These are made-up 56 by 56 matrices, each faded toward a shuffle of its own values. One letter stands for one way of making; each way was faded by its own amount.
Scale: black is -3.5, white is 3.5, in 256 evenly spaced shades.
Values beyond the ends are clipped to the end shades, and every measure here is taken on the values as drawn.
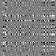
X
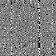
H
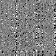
H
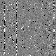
H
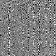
H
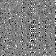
H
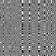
X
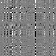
X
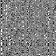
H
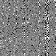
H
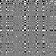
X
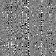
H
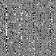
H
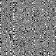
H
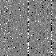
H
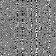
H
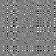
X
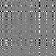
X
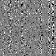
H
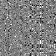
H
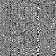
H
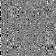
H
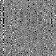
H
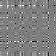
X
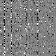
H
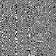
H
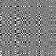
X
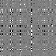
X
